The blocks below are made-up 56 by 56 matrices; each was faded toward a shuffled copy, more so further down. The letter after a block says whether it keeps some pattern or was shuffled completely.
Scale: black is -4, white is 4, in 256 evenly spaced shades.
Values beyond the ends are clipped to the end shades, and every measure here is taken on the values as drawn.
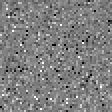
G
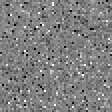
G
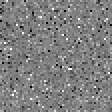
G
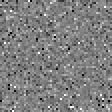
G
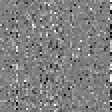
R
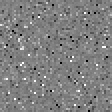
G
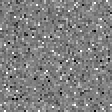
G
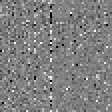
R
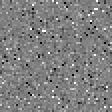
G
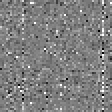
R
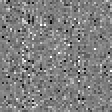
R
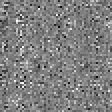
R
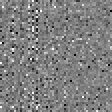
R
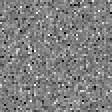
G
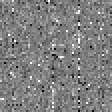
R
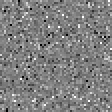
G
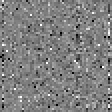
R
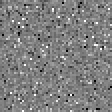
G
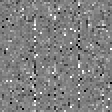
R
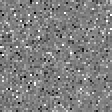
G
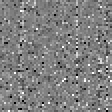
R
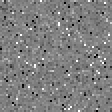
G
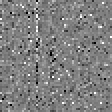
R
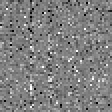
R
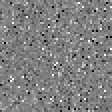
G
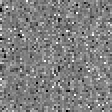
R
